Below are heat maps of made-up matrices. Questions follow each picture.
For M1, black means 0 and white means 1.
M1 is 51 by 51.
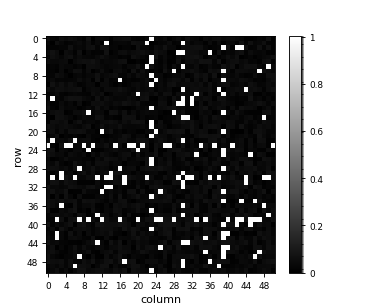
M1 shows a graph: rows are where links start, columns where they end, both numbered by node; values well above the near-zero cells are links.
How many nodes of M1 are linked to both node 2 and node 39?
2
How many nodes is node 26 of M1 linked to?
1
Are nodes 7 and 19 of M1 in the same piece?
no
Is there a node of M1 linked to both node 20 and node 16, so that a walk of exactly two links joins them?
yes
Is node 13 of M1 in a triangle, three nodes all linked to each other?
yes
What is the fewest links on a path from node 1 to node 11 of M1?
2
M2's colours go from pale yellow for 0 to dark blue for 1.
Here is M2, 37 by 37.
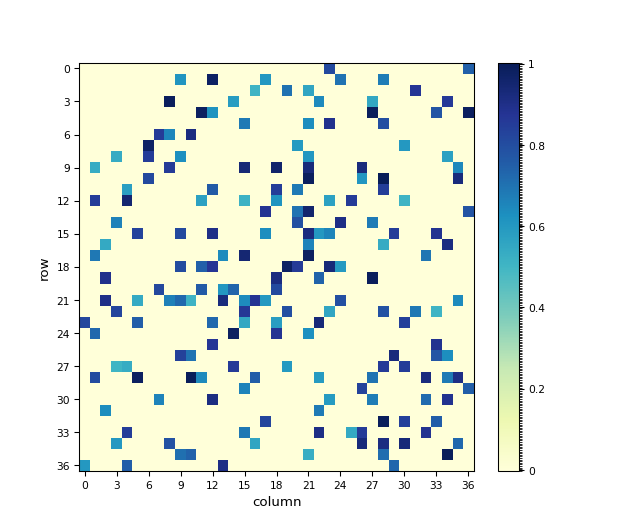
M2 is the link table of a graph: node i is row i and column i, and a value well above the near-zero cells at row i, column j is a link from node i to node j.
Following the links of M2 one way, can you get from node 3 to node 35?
yes
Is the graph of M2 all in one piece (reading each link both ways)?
yes
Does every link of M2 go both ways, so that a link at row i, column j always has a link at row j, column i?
yes
